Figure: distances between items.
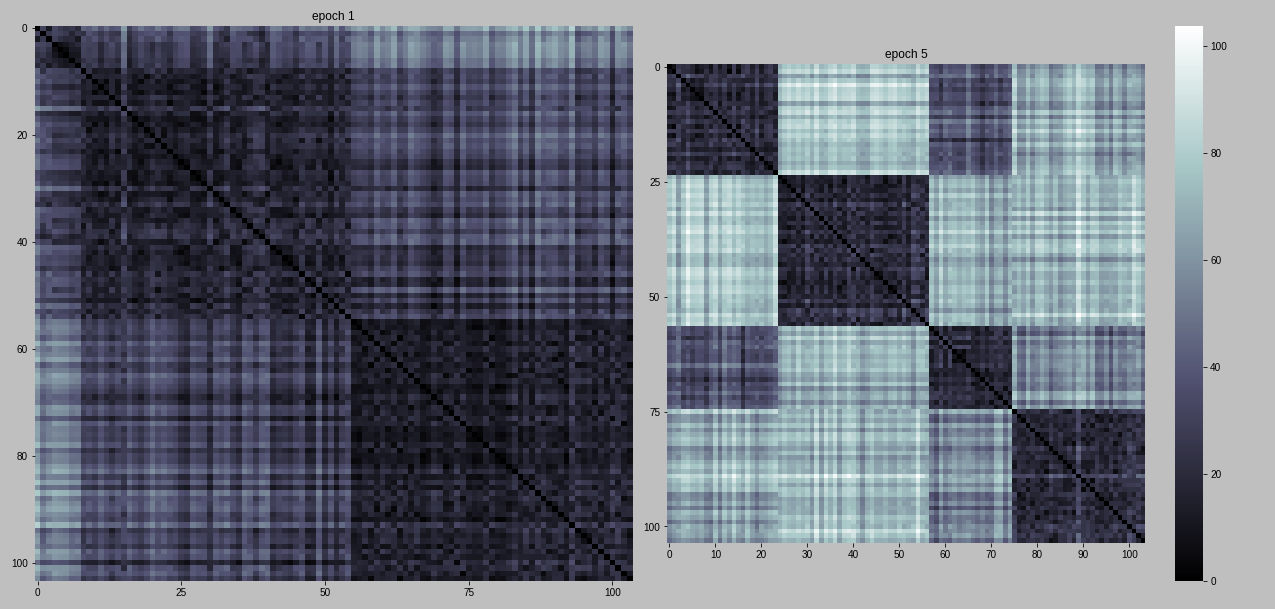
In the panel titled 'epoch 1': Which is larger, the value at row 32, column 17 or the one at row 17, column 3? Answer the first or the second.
the second
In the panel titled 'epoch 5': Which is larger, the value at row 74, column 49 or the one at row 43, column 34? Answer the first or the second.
the first
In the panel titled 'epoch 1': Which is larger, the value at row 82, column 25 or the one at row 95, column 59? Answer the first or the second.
the first
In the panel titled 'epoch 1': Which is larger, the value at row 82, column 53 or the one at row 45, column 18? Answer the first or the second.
the first
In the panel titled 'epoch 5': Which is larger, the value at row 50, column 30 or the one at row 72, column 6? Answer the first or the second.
the second
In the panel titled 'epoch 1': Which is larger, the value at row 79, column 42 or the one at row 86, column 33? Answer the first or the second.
the second
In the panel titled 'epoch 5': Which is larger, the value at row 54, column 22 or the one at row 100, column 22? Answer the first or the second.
the first
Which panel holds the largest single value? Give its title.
epoch 5
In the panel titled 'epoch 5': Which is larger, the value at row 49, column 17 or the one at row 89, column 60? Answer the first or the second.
the first
